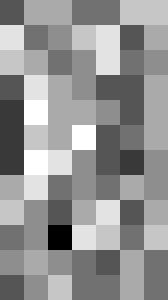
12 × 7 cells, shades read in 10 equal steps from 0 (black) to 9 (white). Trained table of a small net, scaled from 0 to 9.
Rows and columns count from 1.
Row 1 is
3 6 6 4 4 7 7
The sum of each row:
37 41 39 34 37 37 34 38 38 35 33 33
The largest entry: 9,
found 3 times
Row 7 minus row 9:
-5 4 5 -1 -5 -1 -1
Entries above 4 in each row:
4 5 5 4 5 4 4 5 5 4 4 3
